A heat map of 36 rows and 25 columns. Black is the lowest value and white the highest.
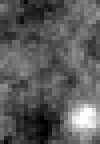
Stripes: none. Roughest part: bottom right. Lone odd cells: none. Bumps: one, in the bottom right. Histogram: skewed, a long tail of high values. Odd rows or columns: none. Ninth with the highest average: bottom right. Ninth with the lowest average: bottom middle.
